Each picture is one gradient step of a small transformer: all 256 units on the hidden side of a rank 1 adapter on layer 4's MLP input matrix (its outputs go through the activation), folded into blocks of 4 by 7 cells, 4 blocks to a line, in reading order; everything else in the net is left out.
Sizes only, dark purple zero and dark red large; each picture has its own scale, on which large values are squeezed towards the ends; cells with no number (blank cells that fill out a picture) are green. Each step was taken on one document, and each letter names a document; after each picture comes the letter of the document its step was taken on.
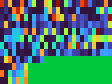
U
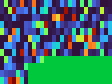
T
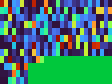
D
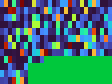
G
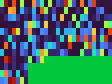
G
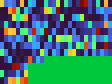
U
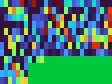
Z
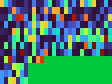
G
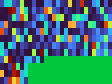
U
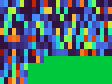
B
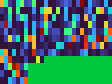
D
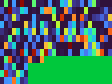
T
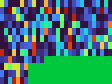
B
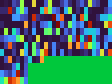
Z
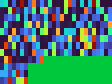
G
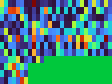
B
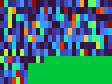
D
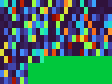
G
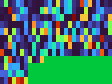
Z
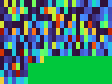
T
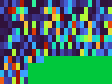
Z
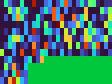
Z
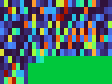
T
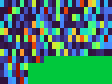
B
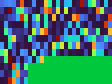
U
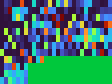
Z
